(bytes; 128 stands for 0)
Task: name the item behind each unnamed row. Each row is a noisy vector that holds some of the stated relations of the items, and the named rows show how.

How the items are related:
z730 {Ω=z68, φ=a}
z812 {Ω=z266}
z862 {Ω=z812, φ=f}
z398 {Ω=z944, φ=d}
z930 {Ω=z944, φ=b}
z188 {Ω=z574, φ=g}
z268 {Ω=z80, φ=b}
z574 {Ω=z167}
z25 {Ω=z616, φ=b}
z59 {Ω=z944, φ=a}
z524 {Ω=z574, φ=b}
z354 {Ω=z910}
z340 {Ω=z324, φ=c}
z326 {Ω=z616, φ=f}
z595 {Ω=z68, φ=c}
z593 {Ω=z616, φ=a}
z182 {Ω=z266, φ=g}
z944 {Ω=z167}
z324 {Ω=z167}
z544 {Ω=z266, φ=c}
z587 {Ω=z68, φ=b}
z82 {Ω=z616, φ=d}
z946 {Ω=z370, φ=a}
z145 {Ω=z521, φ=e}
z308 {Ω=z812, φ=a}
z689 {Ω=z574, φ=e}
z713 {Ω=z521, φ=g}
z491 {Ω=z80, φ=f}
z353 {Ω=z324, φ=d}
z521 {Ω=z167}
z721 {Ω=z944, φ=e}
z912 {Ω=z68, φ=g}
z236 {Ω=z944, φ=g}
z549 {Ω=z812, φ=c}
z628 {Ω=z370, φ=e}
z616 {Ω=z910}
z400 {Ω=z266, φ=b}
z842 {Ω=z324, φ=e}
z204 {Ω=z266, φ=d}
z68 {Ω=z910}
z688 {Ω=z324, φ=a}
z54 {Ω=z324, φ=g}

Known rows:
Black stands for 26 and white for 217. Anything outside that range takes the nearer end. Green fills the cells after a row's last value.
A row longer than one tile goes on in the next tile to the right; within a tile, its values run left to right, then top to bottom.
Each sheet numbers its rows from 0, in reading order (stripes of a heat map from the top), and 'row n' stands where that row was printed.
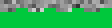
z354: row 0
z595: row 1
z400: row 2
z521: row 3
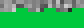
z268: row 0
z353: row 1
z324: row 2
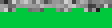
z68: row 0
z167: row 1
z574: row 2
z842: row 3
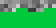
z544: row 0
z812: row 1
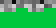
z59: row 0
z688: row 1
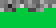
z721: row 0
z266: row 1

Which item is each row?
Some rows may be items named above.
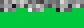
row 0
z912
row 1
z593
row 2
z236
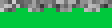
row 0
z616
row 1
z82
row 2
z862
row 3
z25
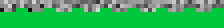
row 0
z54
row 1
z182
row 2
z25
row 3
z308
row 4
z340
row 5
z595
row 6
z326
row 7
z326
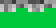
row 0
z946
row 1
z730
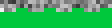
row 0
z593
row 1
z491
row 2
z25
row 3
z930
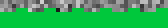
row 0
z82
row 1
z616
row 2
z54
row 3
z204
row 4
z398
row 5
z862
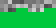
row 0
z944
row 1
z587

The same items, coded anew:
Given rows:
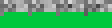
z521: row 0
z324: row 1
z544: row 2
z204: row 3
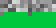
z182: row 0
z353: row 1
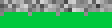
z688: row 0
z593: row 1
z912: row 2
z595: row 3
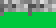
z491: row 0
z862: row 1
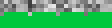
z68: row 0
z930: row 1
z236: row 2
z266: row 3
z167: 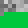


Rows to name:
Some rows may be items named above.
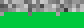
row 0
z59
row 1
z491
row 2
z721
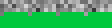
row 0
z340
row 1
z842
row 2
z688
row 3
z721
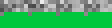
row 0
z398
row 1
z308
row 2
z324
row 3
z944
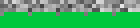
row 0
z946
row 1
z326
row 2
z82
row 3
z182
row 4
z54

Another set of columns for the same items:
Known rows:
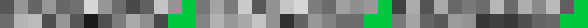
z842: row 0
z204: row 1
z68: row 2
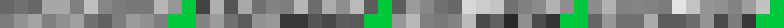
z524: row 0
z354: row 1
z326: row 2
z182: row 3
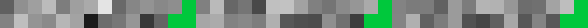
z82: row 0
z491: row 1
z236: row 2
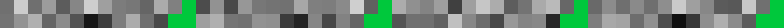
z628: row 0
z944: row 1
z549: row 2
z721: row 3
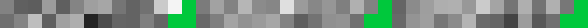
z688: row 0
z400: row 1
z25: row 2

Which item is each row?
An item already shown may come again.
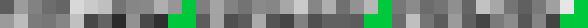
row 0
z326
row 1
z912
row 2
z54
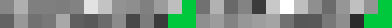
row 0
z182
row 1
z862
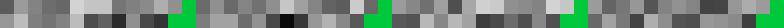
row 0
z326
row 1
z721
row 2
z308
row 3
z340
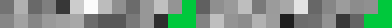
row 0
z862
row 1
z82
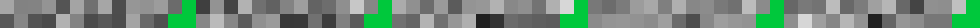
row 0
z595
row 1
z324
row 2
z946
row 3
z930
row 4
z353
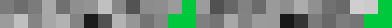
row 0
z398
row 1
z59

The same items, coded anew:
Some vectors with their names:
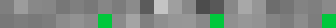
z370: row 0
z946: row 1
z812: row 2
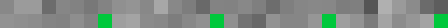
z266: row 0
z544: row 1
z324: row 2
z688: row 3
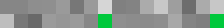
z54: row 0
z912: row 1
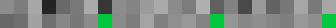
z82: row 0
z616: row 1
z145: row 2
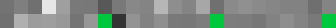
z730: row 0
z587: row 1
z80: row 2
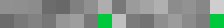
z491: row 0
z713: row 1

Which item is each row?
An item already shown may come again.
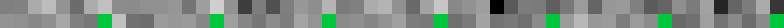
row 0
z912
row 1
z54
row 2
z842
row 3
z912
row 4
z204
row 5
z308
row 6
z82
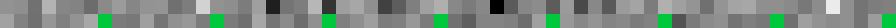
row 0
z340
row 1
z326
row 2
z82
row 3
z862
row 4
z353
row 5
z721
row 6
z930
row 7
z595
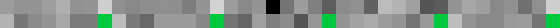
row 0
z236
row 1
z54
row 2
z398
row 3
z59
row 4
z182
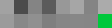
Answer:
z721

